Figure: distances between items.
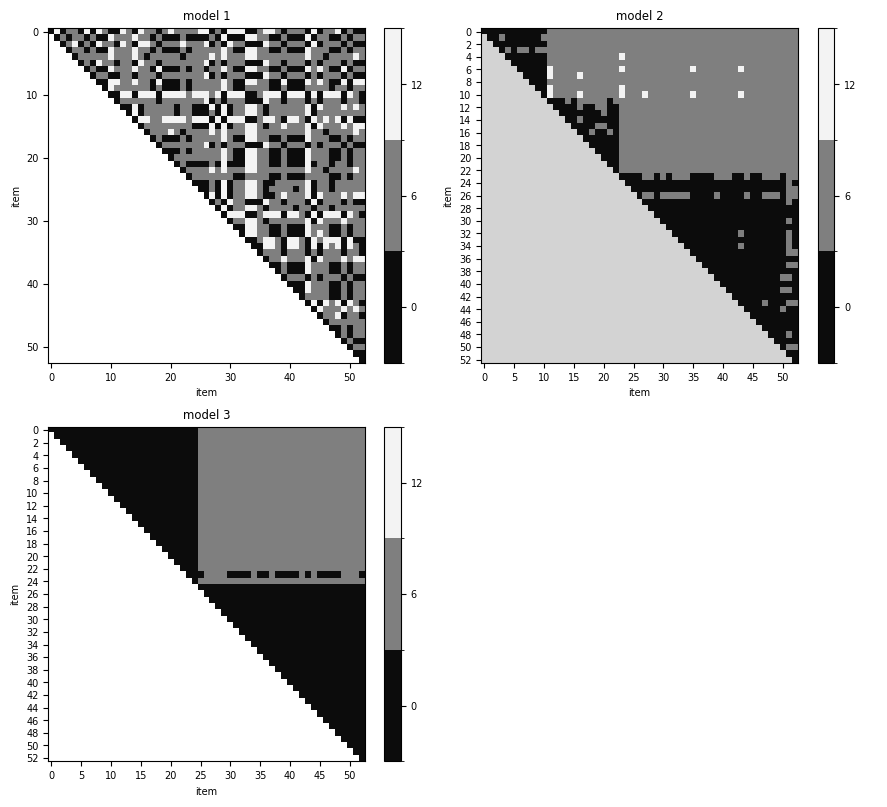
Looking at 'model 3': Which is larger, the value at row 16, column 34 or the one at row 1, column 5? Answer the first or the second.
the first
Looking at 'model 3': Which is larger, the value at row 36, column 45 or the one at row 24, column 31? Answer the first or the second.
the second
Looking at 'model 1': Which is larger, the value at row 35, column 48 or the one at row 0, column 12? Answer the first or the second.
the second
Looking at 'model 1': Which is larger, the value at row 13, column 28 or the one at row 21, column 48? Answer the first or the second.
the second
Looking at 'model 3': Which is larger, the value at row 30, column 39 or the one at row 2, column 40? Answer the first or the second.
the second
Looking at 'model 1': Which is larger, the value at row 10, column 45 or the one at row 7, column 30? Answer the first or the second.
the second
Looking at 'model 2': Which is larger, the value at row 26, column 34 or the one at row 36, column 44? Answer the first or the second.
the first
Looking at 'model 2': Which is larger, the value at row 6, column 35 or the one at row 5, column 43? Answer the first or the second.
the first
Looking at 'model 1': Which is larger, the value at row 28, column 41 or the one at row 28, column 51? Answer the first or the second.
the second
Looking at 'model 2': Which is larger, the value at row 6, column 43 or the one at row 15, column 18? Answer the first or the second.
the first
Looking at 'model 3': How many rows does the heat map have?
53
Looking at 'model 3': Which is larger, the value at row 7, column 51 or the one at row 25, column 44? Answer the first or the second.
the first
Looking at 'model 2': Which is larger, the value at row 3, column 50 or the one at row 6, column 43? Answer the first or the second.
the second
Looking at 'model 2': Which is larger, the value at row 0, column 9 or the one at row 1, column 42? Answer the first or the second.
the second
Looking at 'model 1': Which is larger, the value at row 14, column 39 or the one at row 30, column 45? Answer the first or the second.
the second
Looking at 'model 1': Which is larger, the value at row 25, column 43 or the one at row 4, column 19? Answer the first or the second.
the first
